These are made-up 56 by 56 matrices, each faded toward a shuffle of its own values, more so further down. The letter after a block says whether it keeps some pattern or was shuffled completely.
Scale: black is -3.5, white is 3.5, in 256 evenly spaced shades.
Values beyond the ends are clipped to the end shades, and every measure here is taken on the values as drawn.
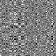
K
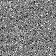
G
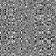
K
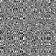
K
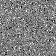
G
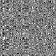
K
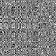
K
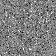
G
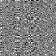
K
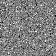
G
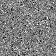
G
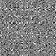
K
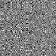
K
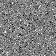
G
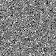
G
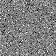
G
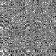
K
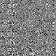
K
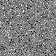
G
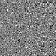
K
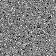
G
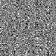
K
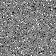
G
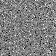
G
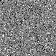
G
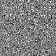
K
